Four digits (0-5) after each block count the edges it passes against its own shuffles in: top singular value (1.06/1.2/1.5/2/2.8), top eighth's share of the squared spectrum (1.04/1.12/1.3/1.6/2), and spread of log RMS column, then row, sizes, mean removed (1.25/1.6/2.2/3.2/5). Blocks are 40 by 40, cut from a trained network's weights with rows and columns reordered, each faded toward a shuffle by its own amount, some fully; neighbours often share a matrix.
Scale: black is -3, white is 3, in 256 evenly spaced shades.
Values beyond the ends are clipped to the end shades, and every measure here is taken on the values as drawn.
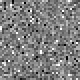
0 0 0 0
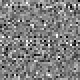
2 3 0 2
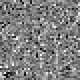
1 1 0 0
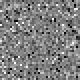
0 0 0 0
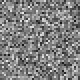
0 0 0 0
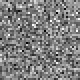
2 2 0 0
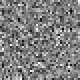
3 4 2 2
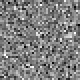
0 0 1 0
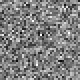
0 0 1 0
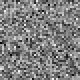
0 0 0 0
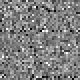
2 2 0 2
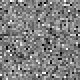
1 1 0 0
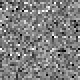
1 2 0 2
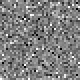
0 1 0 0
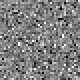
0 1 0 0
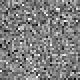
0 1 0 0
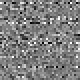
2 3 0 3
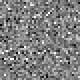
1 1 0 1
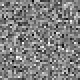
1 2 0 0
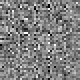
3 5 2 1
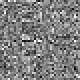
3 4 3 1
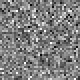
0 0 0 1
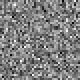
2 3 0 0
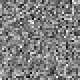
2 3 1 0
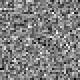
1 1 0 1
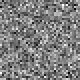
2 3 1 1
